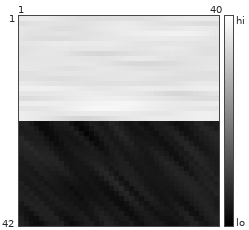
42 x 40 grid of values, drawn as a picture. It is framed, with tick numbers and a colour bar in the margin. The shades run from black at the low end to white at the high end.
The table splits into 2 rows of 1 panel. Panel 1,1: very high, streaked across, faint in contrast. Panel 2,1: very low, slanting down to the right, faint in contrast.
